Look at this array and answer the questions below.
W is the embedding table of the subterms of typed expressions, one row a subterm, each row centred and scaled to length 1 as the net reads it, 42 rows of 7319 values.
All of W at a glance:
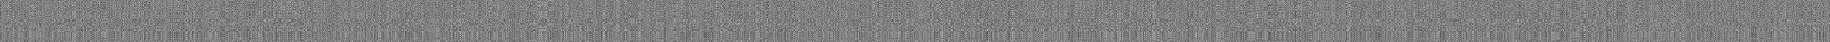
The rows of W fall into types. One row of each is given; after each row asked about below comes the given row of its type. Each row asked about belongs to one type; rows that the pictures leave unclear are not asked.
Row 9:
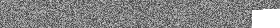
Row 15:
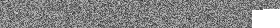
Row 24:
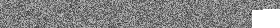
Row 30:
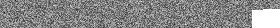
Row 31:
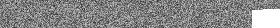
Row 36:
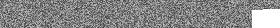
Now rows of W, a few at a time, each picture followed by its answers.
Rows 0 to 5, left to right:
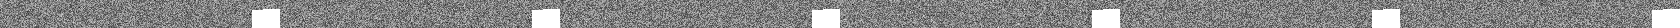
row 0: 24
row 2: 15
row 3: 30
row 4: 15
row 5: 36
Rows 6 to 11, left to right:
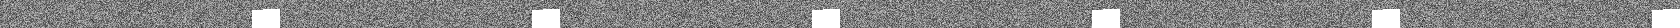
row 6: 31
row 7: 9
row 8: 15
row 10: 24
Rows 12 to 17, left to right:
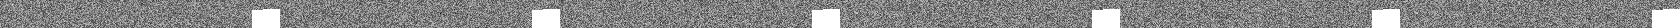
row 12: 36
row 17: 15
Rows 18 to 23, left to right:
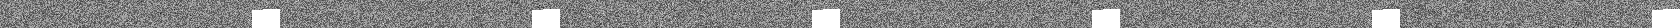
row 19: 31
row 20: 31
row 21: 31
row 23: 24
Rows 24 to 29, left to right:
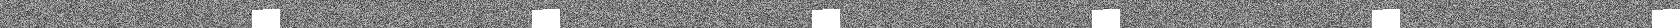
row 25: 31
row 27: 36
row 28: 24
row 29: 30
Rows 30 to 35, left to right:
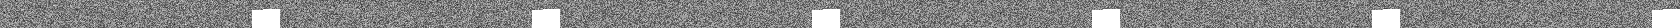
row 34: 36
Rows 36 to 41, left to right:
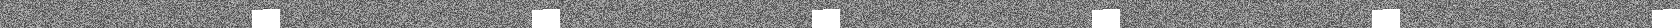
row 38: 15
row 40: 24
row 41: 30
